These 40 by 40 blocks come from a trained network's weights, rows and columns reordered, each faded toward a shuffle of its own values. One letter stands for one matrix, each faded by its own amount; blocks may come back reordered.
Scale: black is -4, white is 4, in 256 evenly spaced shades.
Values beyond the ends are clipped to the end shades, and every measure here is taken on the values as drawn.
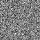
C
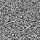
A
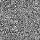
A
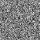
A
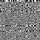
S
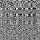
S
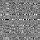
S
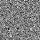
C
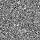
C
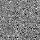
A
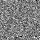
C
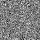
C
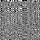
S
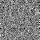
A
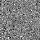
C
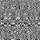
S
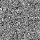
C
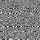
S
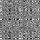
S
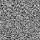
A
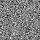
C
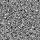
C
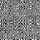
S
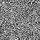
A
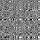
S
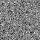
C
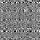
S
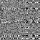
S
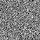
C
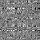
S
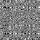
S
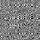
S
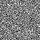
C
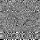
S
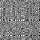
S
